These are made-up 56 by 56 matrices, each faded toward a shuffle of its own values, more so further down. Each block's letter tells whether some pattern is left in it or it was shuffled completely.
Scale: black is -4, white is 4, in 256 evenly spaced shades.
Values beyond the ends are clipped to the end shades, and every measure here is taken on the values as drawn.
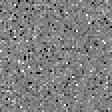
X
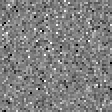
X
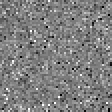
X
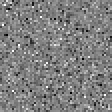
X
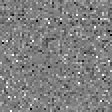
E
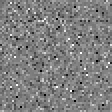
E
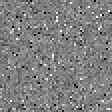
E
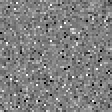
X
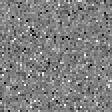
X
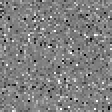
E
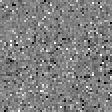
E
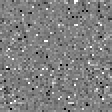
E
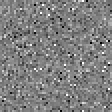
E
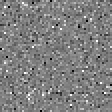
E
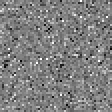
X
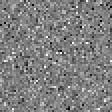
X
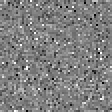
E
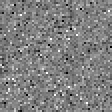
X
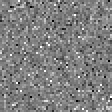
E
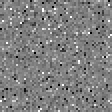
X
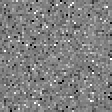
X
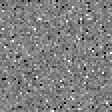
X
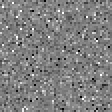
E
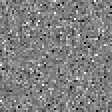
X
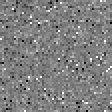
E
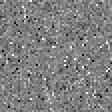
X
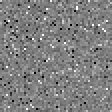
X
